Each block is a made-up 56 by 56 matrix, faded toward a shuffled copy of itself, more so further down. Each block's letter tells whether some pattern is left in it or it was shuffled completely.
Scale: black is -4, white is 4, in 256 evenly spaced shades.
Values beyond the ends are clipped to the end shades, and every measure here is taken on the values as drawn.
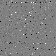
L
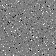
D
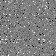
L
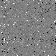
L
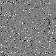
L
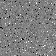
D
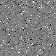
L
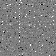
L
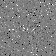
D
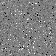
D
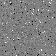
D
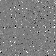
L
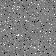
D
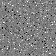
D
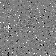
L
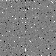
L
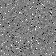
D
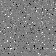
L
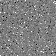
D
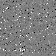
L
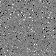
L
